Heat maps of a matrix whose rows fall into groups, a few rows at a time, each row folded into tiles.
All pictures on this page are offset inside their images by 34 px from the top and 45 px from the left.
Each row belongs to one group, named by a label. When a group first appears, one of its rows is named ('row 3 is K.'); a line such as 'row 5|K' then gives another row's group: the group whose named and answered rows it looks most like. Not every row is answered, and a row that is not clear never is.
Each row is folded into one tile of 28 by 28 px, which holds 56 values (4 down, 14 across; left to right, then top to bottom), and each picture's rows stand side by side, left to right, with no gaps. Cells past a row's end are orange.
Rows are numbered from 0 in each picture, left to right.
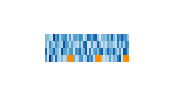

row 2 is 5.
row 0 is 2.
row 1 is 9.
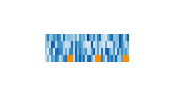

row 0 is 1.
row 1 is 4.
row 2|2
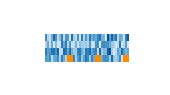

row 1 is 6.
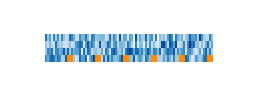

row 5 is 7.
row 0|6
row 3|5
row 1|1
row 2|1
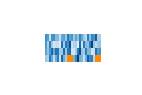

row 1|9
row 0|5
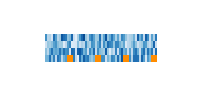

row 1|2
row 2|7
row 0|6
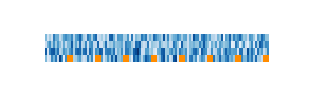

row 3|4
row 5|2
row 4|5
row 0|2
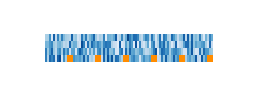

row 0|6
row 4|4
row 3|9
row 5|4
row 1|2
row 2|4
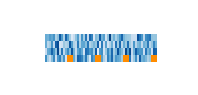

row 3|2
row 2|2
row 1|6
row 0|9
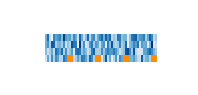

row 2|9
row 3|7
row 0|1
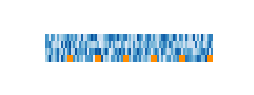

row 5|6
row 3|2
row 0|5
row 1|9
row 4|7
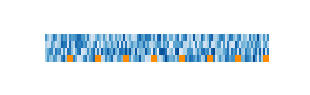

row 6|6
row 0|5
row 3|2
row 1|7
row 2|5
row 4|4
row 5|6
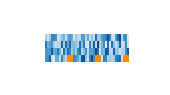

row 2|9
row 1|5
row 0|5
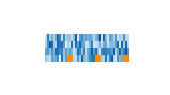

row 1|4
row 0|1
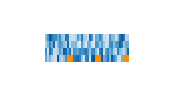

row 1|6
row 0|7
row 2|2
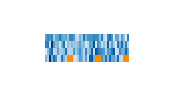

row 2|5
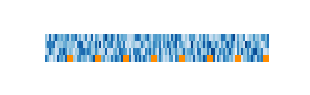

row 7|1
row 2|7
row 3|2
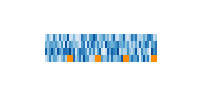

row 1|2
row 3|9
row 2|1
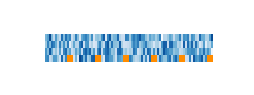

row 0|7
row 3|7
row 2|4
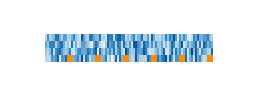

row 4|6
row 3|1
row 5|2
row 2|9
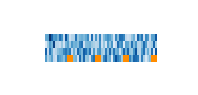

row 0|7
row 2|9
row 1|1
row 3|6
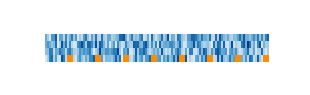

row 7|4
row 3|1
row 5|7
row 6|4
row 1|1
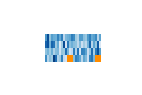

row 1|5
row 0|4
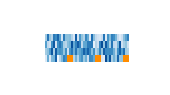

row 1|1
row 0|1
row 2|4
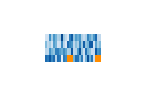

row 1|9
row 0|6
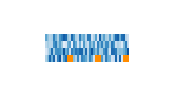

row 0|6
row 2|9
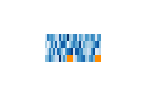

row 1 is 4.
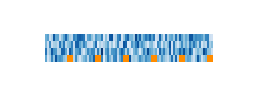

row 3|7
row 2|6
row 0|2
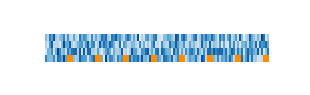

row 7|2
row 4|2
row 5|5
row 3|6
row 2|4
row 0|9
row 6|5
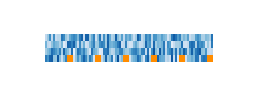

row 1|4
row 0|6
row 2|4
